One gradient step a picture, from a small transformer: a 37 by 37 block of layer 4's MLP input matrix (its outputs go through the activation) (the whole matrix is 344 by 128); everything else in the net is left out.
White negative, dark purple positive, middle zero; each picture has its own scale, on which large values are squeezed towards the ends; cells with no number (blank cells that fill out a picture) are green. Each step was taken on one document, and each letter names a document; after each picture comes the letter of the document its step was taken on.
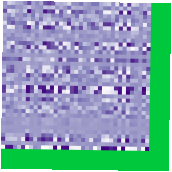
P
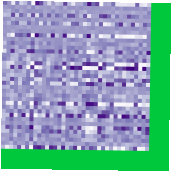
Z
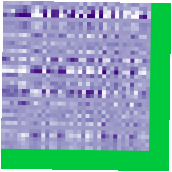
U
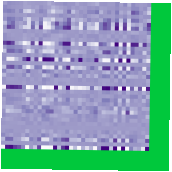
P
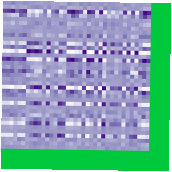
U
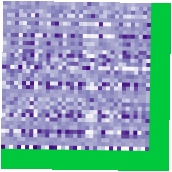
Z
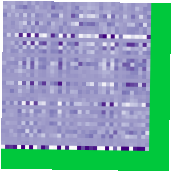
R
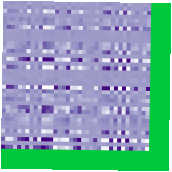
P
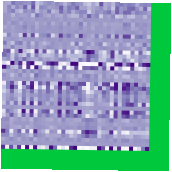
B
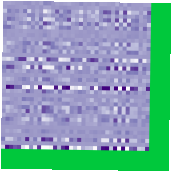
P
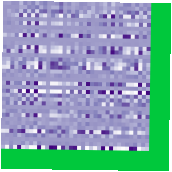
R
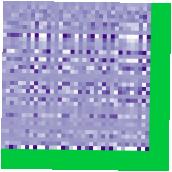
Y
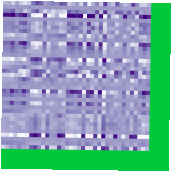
U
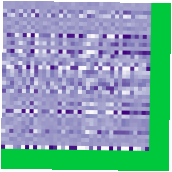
B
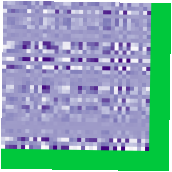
P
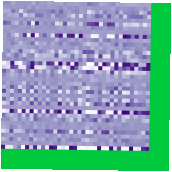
B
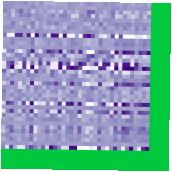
B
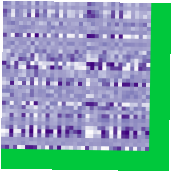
Z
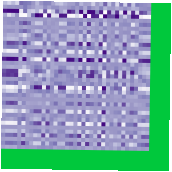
U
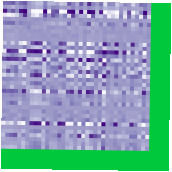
U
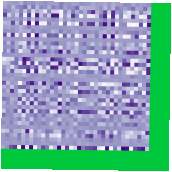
R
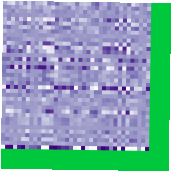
P
